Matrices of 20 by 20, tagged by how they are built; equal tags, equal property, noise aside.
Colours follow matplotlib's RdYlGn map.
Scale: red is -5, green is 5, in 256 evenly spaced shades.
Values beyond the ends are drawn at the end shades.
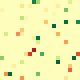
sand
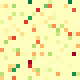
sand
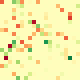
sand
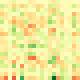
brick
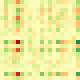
brick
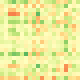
brick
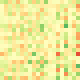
brick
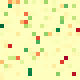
sand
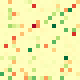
sand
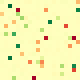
sand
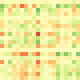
brick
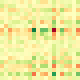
brick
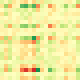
brick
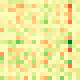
brick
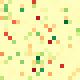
sand
